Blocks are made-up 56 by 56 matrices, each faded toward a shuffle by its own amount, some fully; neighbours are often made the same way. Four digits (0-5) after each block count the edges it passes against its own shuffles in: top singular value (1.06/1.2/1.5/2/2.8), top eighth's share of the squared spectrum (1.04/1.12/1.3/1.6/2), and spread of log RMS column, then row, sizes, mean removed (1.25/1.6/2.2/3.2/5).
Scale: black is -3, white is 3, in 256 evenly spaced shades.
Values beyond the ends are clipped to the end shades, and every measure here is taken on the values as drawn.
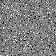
0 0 0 0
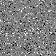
2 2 0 1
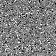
0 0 0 0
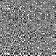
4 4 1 3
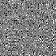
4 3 2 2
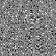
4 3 1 2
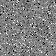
1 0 0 0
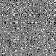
3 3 1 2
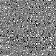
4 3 1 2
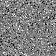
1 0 0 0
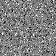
2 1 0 0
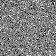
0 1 0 0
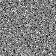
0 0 0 0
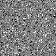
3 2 1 1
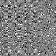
4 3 2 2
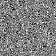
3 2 0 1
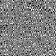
4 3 2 2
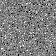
1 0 0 0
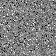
0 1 0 0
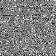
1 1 0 3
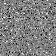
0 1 0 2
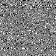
1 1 0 2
